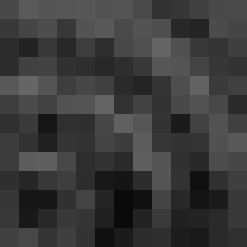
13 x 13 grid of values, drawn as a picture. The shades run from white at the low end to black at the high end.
No single row or column stands out from its neighbours. The bottom part is higher, past a seam about 70% of the way down. On average the colour sits 80% of the way up the scale. Concentric rings centre on the bottom left.
